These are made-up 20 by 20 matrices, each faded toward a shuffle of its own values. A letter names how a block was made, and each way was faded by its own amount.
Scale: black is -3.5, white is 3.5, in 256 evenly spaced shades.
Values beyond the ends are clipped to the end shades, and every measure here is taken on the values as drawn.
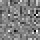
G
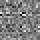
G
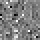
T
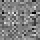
G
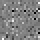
T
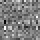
G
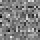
G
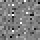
T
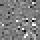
T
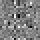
G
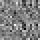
G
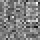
G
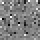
T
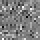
T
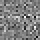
G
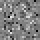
T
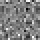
G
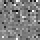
T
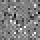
T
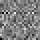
G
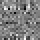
G
